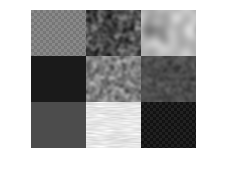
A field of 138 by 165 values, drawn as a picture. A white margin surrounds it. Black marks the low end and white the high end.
It is made of 3 by 3 panels. Panel 1,1: middling, checkered, faint in contrast. Panel 1,2: low, blotchy. Panel 1,3: high, smooth. Panel 2,1: very low, flat. Panel 2,2: middling, blotchy. Panel 2,3: low, blotchy, faint in contrast. Panel 3,1: low, flat. Panel 3,2: very high, streaked across, faint in contrast. Panel 3,3: very low, checkered, faint in contrast.
